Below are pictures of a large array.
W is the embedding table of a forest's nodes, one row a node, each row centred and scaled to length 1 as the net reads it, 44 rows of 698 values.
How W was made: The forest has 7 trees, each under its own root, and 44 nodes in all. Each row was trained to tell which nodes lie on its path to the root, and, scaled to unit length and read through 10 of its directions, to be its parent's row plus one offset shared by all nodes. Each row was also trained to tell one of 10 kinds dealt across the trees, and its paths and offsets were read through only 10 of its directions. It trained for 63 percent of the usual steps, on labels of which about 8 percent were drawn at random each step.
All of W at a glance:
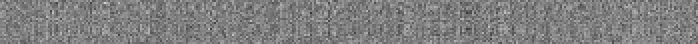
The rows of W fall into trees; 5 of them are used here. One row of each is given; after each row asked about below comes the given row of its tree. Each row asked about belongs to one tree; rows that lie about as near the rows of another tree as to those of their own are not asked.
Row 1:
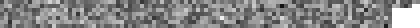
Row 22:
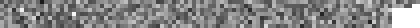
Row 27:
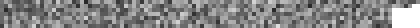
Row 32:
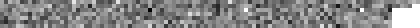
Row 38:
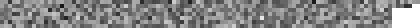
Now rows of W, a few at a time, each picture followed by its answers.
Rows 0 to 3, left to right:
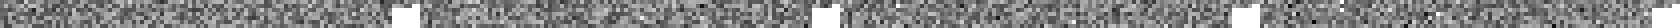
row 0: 22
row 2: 32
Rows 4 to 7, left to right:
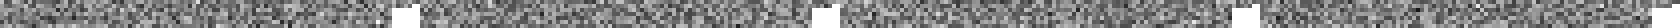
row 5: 38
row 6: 38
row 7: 22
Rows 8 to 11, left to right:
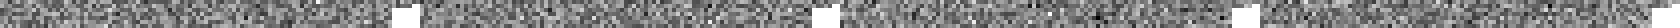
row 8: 38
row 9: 38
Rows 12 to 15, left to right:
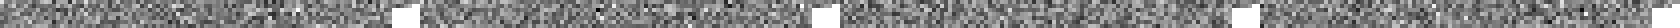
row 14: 27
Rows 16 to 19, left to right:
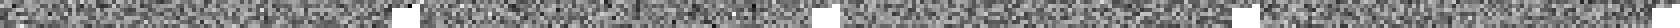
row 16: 38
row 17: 32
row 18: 1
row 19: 1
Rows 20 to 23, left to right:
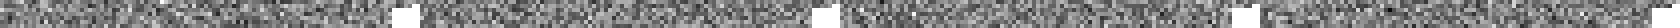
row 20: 32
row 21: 32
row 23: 38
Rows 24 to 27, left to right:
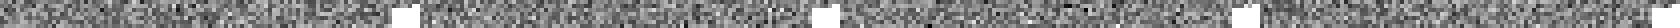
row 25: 32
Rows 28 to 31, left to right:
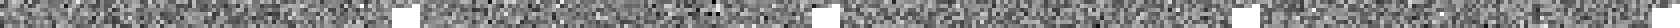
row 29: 32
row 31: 32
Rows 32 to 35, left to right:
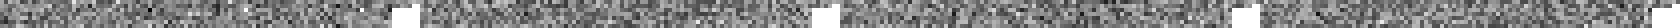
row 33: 32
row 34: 32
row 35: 38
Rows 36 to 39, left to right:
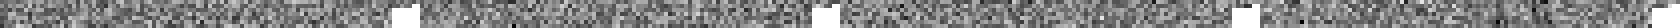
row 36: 27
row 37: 22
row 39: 32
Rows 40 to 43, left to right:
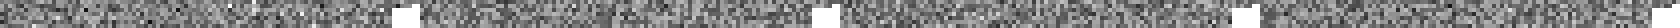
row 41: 22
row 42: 22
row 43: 38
